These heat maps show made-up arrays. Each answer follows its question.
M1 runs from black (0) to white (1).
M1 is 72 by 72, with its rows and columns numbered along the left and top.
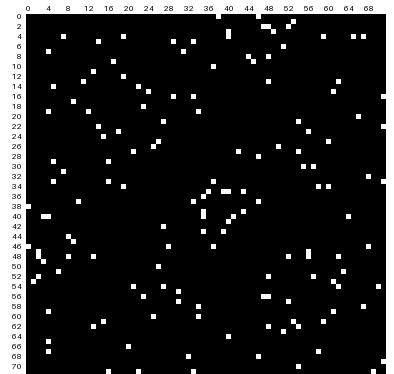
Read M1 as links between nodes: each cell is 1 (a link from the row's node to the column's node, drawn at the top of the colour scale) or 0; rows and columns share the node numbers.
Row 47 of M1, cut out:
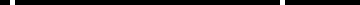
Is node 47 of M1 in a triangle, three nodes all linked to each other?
no
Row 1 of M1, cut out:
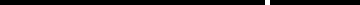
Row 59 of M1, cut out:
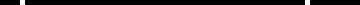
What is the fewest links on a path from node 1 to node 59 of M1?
3
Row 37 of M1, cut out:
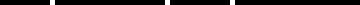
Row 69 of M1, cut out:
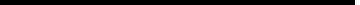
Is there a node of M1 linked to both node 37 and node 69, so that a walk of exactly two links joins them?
no
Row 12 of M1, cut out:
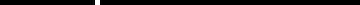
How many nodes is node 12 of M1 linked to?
1
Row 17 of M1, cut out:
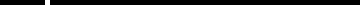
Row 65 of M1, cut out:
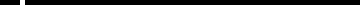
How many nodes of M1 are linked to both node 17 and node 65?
0
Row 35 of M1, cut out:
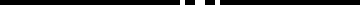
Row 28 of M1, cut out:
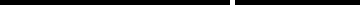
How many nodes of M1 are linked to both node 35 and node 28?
0
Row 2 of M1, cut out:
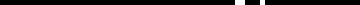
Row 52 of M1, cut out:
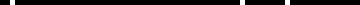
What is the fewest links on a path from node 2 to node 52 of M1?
1
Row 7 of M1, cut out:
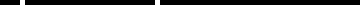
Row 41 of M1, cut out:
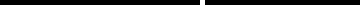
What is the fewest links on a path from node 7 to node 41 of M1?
3
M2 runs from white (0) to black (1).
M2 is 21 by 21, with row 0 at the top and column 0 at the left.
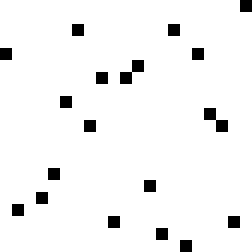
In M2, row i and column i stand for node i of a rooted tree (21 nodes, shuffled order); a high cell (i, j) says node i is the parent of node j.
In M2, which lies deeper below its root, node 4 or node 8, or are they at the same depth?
the same depth
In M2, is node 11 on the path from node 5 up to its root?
no
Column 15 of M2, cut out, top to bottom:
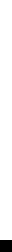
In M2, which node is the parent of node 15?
20
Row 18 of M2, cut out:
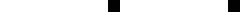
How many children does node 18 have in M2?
2
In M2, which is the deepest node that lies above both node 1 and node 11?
6
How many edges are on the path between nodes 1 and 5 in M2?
7
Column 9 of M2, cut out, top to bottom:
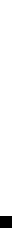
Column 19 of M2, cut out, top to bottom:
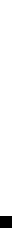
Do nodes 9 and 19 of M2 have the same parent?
yes
